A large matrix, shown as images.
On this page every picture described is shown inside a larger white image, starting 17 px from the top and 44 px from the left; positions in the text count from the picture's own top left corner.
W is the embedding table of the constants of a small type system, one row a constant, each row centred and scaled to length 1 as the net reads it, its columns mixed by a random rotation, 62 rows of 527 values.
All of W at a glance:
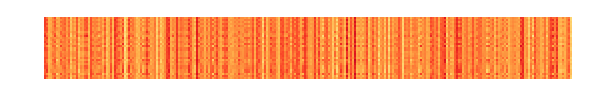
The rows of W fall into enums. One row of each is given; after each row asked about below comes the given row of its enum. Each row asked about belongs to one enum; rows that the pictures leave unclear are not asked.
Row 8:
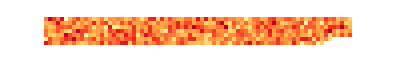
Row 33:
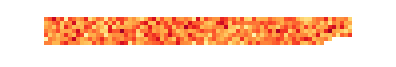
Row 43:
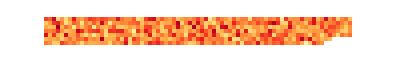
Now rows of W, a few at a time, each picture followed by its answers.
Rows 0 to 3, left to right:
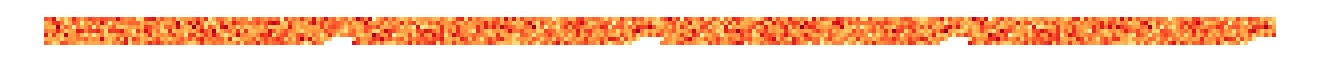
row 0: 43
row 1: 8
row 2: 33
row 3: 8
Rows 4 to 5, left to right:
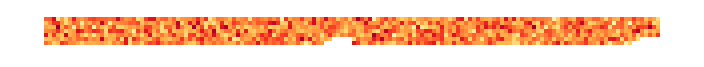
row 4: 43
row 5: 8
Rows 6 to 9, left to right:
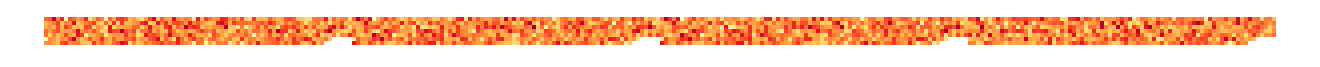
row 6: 33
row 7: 8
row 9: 43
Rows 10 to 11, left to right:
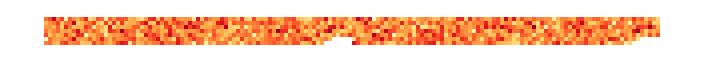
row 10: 33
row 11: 8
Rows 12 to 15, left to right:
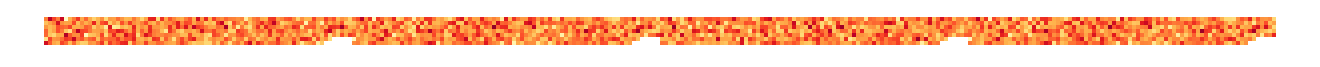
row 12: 8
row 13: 33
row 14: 43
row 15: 33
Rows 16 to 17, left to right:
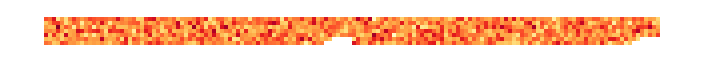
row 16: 43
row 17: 8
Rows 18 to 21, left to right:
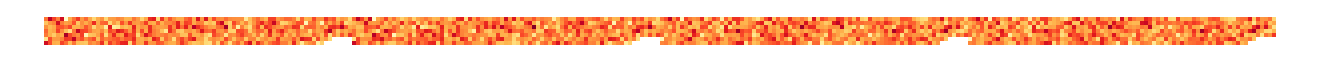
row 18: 8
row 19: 8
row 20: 33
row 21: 33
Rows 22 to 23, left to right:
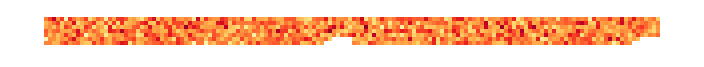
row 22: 33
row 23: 43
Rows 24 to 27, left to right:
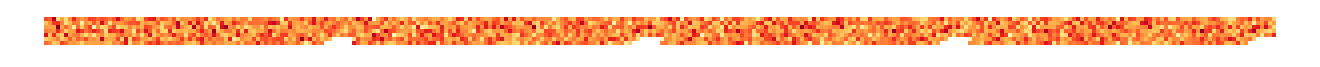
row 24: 43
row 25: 8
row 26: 33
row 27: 33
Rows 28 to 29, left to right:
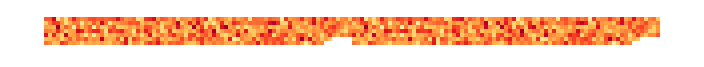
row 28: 43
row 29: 43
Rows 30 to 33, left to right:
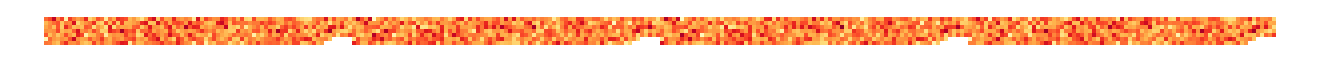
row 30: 33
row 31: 8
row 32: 8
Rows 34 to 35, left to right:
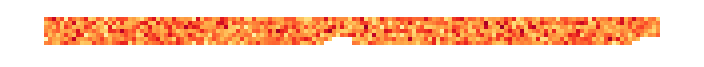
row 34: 33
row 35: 43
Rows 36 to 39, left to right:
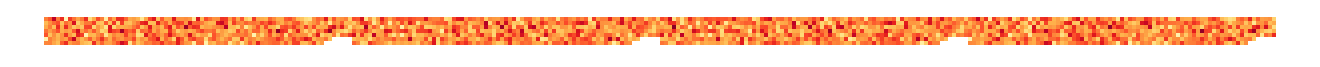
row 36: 33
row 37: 43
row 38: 43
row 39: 33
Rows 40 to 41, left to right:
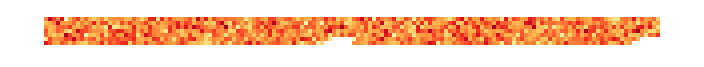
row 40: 8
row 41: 33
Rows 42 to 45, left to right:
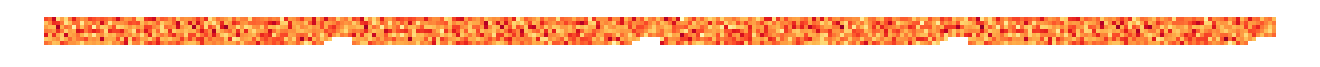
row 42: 43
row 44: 8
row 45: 43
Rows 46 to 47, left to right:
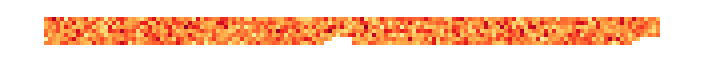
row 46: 33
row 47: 43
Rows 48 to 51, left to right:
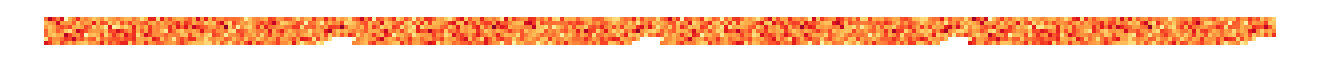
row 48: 8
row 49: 33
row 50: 33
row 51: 8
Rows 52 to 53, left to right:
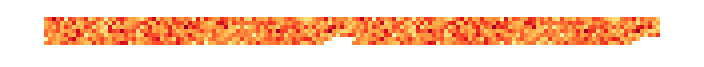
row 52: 33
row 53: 33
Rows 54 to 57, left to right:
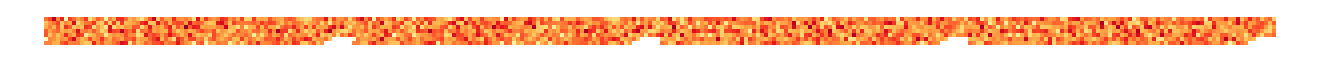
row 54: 33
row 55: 33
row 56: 43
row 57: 43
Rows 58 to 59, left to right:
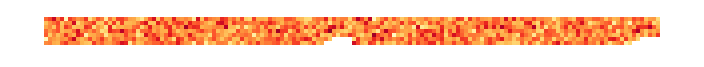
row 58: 33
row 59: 8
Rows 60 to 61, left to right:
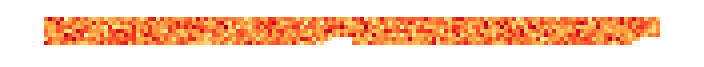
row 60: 8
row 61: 43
